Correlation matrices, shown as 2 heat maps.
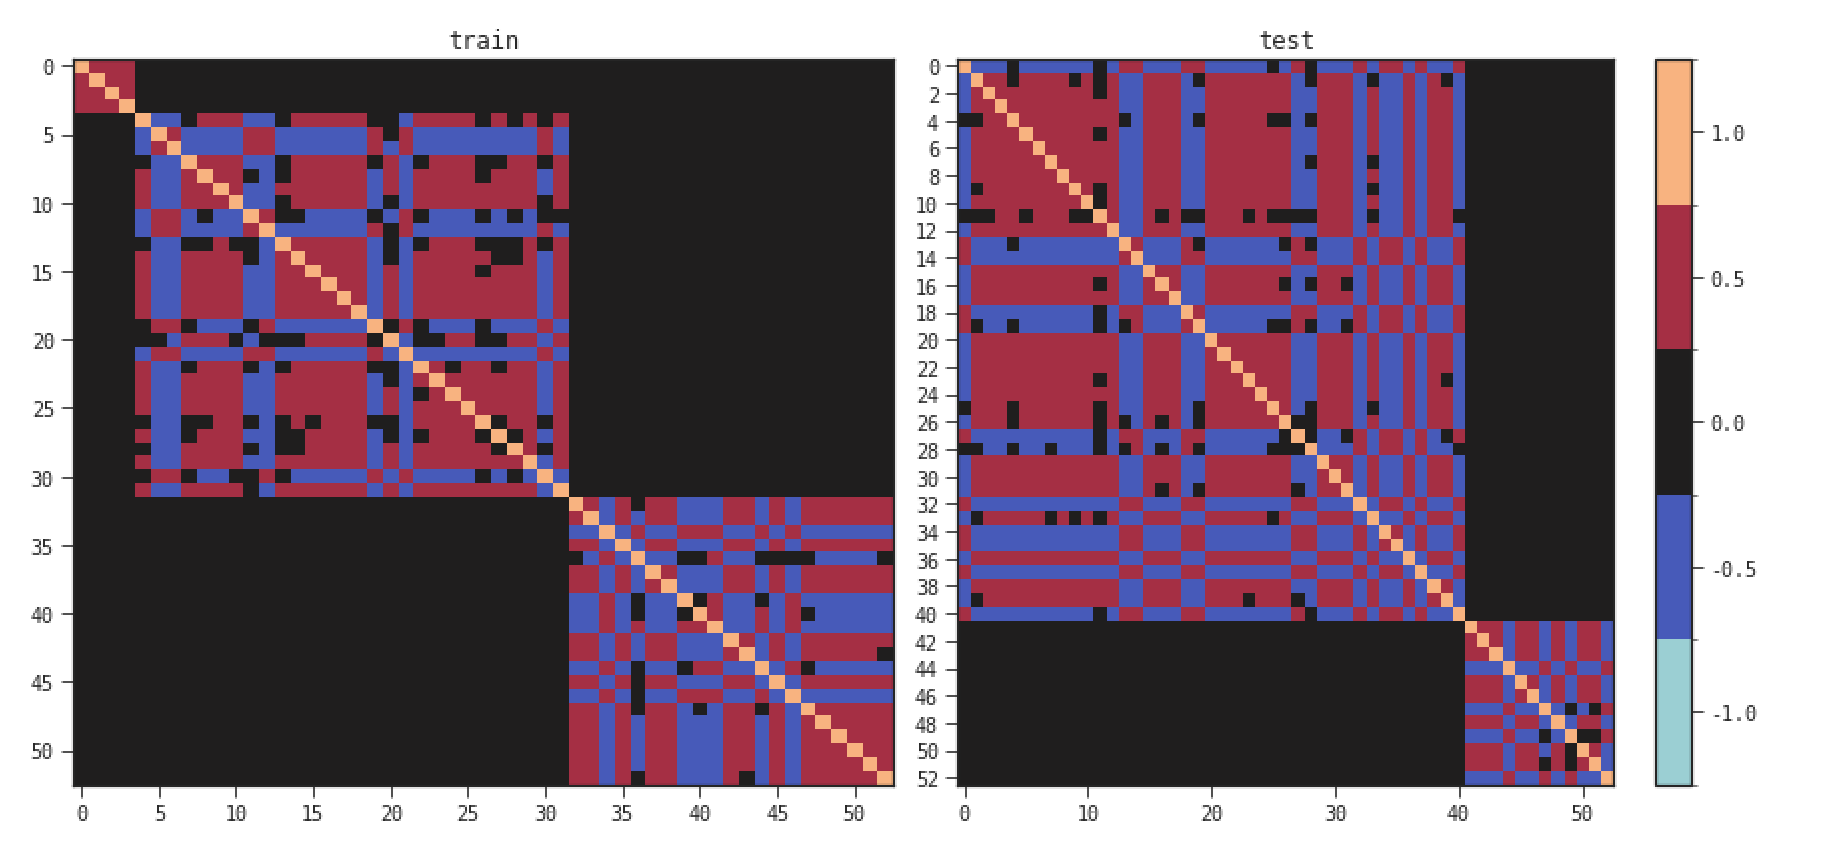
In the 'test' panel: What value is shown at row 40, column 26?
-0.5
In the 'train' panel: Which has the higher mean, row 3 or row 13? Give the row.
13
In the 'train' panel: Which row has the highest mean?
31
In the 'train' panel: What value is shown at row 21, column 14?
-0.5
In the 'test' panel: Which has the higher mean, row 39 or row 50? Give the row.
39
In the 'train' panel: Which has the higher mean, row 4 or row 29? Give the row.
29
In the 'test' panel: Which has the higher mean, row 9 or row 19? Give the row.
9
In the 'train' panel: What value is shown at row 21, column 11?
0.5
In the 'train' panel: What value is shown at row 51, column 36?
-0.5
